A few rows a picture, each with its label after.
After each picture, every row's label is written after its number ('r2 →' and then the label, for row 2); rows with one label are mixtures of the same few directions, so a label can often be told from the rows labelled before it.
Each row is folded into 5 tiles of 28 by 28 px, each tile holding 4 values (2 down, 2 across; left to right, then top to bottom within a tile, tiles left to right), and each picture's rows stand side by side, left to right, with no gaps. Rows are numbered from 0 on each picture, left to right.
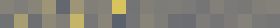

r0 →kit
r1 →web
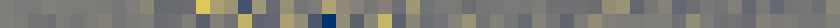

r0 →web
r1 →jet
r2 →web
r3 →web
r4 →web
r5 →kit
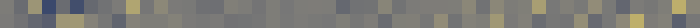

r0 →kit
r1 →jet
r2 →jet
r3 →kit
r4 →kit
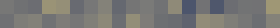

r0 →web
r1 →kit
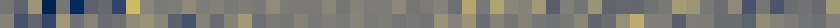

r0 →kit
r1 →web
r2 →kit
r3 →kit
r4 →kit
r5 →kit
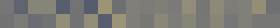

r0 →jet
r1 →kit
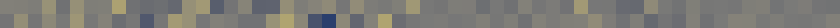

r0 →kit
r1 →web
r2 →web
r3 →jet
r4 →jet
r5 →web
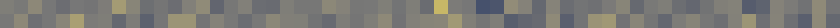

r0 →kit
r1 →web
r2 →web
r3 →jet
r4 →web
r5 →web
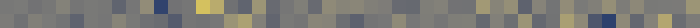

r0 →kit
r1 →jet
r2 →kit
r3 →jet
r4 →web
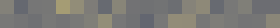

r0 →jet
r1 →web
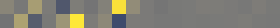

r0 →kit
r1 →jet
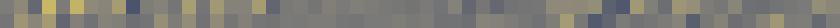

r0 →kit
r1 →kit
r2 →kit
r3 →kit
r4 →web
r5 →kit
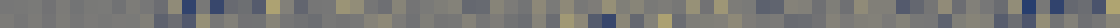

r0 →kit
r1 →kit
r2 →jet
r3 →web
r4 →web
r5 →jet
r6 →jet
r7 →kit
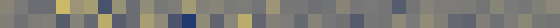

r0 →jet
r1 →web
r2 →kit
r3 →web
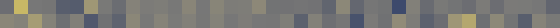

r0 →jet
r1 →kit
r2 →kit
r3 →web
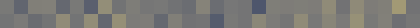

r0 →jet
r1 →kit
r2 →kit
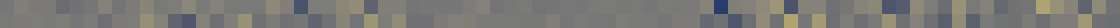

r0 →jet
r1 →web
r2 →jet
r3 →web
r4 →jet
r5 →jet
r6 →web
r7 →jet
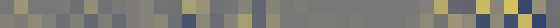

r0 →jet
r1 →web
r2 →jet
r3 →jet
